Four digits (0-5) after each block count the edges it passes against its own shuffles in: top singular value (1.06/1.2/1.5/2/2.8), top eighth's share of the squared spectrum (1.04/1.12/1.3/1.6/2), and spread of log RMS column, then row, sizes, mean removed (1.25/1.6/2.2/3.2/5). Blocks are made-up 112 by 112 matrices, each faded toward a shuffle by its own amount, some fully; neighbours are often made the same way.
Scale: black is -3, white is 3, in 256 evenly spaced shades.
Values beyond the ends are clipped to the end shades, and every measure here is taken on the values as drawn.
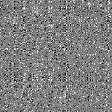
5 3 2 2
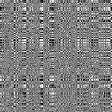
5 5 4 4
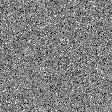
0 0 0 0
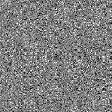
4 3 2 2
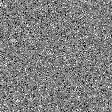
1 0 0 0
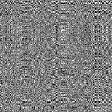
5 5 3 3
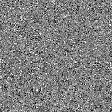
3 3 1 1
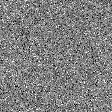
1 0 0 0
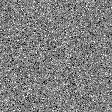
1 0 0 0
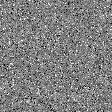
0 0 0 0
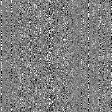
2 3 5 0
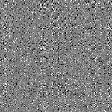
4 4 3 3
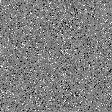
2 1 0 0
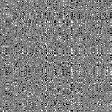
5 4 3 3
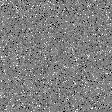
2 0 0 0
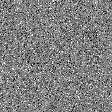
2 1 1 0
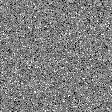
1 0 0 0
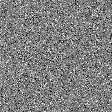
2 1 1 0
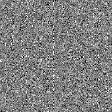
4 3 3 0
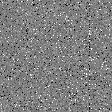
3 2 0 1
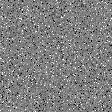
3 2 0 0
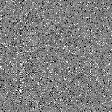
4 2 1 1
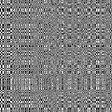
5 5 4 4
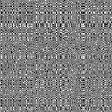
5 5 4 4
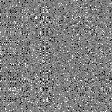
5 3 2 2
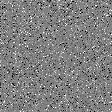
3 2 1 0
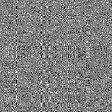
5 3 3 2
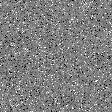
0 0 0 0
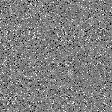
3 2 1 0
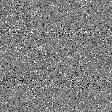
1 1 0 2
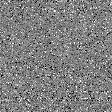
1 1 0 2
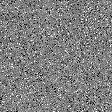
3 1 0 0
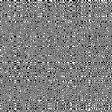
5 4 3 4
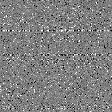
4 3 1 2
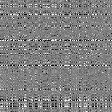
5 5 3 4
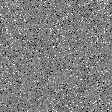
2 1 0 0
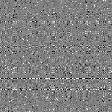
5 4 2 3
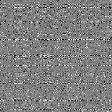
5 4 2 3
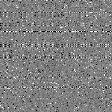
4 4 1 3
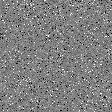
2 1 0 0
